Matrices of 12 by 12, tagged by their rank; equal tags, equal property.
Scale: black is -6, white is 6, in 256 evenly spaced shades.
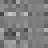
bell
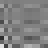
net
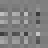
net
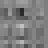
bell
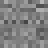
bell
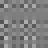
net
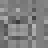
bell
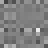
bell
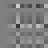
net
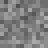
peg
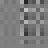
net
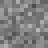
peg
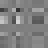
net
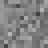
peg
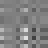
net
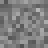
peg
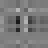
net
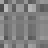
net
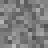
peg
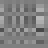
net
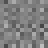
bell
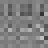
bell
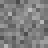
peg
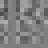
bell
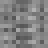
bell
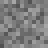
peg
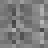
bell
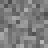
peg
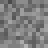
peg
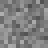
peg
